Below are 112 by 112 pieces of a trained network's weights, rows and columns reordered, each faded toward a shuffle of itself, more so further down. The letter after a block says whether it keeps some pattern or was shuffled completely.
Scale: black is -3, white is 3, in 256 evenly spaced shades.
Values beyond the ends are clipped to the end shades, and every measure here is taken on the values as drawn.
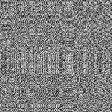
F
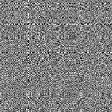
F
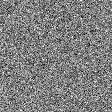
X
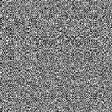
F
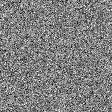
X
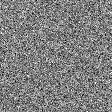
X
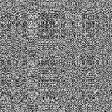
F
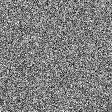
X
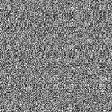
F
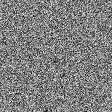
X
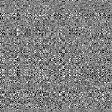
F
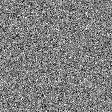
X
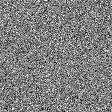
X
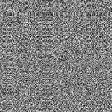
F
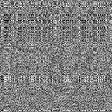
F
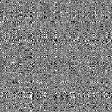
F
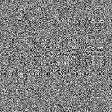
F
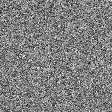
X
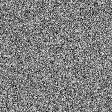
X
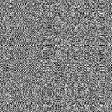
F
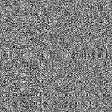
F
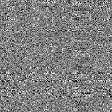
F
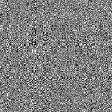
F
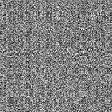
F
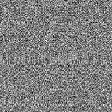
F
